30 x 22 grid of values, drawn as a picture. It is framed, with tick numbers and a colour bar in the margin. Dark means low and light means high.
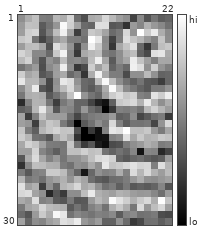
In the centre lies a patch that is lower than the rest. There is no overall slope. Neither half mirrors the other. The top left is the ninth with the highest average. The values follow a bell shape. No single row or column stands out from its neighbours. Concentric rings centre on the top right.
